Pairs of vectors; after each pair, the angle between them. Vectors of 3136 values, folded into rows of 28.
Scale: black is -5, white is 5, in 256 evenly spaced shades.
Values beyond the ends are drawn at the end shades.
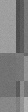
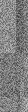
partly aligned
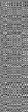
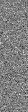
partly aligned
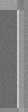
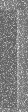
partly aligned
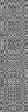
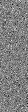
orthogonal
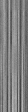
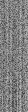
partly opposed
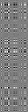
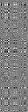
nearly opposite
